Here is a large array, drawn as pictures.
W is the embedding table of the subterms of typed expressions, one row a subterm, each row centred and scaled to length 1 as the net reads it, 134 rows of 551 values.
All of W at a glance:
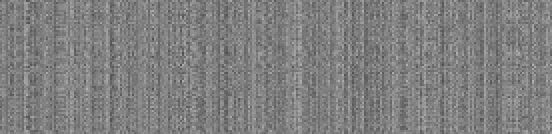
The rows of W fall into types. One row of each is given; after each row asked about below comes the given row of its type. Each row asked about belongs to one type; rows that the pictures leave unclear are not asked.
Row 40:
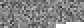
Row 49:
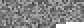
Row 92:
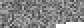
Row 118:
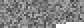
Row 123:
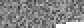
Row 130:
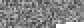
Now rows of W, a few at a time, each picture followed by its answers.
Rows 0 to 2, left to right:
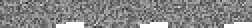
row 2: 118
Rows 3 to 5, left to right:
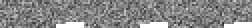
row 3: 130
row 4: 130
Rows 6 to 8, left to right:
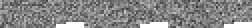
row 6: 92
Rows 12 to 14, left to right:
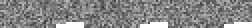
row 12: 130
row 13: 92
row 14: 49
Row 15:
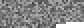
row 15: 49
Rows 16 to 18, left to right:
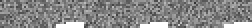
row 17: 92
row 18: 40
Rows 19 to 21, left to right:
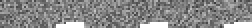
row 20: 130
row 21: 123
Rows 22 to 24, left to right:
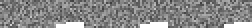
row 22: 40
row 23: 123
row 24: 49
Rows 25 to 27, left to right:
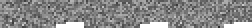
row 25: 92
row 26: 49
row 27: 40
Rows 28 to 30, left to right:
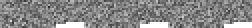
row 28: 92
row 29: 40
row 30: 130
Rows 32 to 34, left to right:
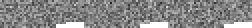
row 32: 118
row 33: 130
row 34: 130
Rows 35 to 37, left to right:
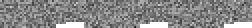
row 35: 118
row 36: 40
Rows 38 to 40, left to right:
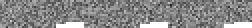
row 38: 130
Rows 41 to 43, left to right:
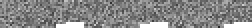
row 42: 40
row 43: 40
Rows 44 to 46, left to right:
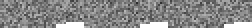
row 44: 118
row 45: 123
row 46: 49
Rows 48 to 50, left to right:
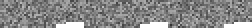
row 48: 118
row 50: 92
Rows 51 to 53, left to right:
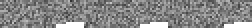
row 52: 92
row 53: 49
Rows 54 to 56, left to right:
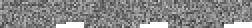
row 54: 92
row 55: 92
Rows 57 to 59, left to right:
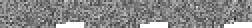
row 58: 130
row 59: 118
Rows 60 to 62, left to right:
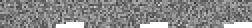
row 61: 118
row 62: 40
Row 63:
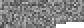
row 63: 92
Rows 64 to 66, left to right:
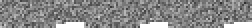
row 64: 40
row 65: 130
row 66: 123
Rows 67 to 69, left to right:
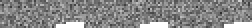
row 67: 123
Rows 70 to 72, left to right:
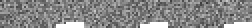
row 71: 130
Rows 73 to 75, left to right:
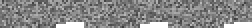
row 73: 49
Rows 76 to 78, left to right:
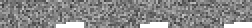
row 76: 40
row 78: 92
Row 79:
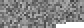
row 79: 118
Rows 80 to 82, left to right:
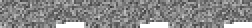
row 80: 40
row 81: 130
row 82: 40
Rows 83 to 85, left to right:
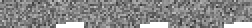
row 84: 118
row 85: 130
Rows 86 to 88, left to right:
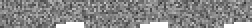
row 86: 49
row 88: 92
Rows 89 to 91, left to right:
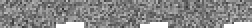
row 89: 130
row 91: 92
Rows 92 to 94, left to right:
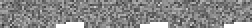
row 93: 118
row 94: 92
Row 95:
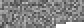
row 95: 92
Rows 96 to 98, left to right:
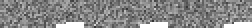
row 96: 118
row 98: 92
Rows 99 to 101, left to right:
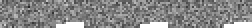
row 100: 49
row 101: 123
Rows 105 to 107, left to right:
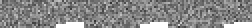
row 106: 49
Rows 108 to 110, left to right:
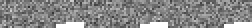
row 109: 130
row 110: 49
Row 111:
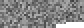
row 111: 118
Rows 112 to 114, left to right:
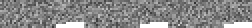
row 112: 123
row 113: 40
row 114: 40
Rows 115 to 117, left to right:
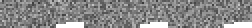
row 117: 123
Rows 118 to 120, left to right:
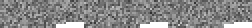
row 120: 40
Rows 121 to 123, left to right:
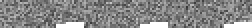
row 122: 92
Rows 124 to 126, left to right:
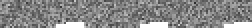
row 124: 92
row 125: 40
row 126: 40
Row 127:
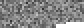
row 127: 49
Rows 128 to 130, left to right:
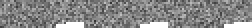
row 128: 118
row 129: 49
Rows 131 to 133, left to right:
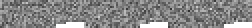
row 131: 92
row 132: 130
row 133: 118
